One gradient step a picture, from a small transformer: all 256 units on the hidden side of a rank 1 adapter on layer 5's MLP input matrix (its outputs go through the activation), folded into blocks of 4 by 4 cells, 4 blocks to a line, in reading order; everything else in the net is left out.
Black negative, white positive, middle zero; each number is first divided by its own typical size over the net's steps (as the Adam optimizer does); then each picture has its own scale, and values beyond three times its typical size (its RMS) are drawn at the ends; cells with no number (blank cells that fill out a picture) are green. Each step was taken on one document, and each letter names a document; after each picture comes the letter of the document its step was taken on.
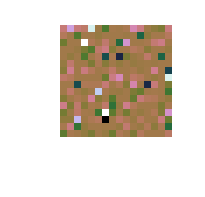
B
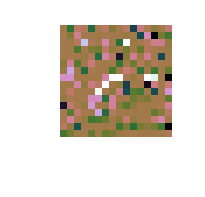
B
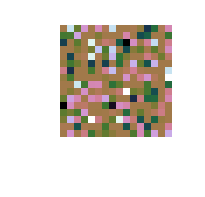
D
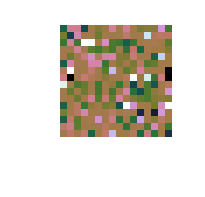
D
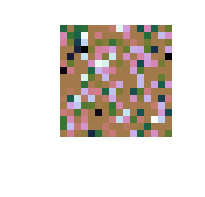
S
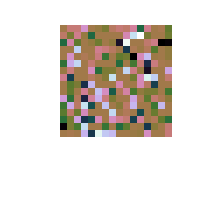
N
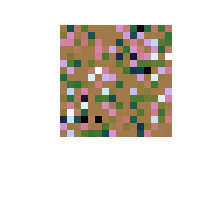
N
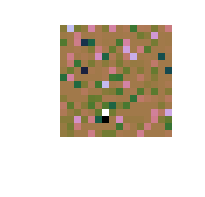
B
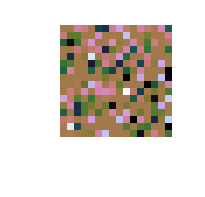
D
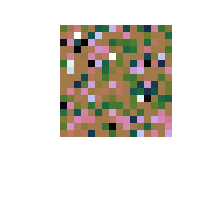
D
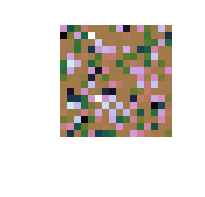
N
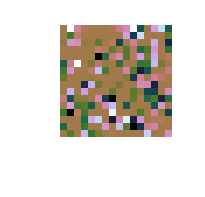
N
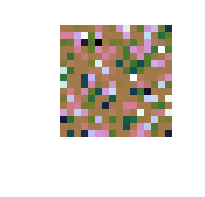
S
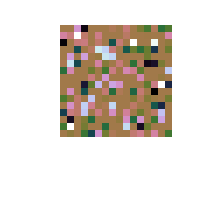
S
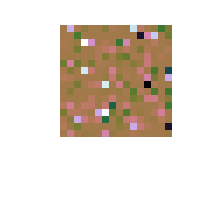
B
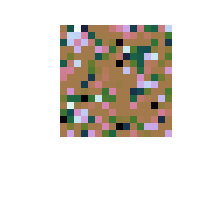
N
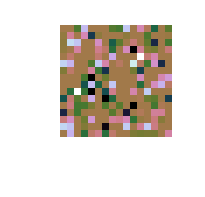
S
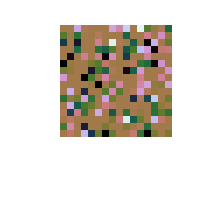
S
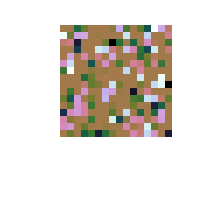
S
